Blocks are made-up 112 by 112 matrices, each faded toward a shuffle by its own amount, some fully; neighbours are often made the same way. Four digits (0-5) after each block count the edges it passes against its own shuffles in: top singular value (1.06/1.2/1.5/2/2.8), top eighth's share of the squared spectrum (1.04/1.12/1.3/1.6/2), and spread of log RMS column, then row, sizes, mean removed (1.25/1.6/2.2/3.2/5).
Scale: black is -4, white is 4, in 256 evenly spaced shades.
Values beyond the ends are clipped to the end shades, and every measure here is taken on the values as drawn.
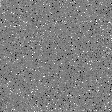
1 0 0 0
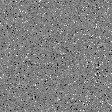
0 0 0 0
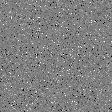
1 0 0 0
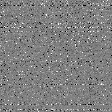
2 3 2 3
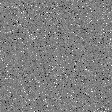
1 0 0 1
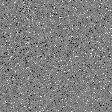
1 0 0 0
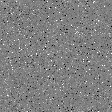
0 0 0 0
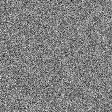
2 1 0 0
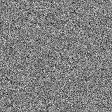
0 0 0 0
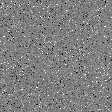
0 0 0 0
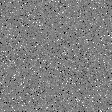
0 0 0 0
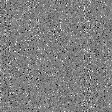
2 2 2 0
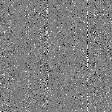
3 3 3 1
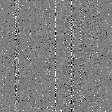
3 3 3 0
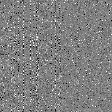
2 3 3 1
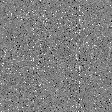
2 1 1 0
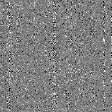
2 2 3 2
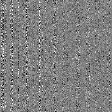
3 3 4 0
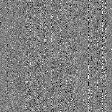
2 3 4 0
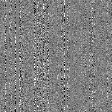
2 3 4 0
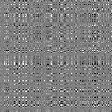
5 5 4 4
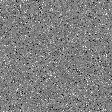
1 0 0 0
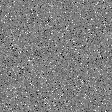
1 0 0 0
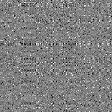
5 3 2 2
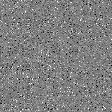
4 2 1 1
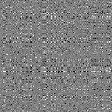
5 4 3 3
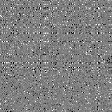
5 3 2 3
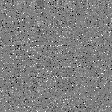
4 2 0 1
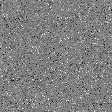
2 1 0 0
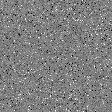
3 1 0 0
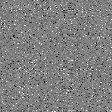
4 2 1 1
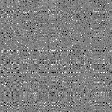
5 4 2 3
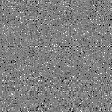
4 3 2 2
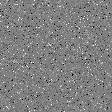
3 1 0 0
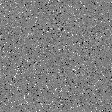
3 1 0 0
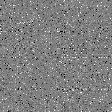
4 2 1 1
